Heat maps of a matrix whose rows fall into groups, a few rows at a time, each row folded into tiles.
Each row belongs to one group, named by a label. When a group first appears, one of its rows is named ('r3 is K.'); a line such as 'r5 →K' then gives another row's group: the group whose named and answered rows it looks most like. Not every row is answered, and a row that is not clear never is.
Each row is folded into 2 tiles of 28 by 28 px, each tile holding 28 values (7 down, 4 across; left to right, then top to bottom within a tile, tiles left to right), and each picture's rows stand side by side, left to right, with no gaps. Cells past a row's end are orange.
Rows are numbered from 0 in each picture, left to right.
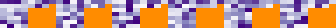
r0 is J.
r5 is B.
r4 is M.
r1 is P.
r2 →B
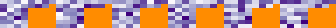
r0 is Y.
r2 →P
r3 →Y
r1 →Y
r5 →J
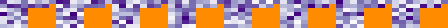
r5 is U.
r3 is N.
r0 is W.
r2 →N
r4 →W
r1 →P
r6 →W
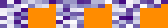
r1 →U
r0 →M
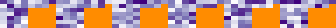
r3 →W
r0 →N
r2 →M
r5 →J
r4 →M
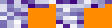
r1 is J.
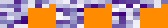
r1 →Y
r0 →B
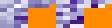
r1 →B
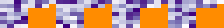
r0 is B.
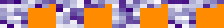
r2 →N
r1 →Y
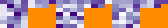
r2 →P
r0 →N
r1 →P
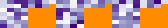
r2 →P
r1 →P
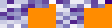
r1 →N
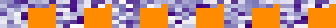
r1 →B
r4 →U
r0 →W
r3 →W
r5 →B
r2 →M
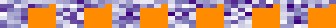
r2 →N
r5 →N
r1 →U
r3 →U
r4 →W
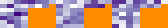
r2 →P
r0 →M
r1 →Y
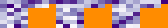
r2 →W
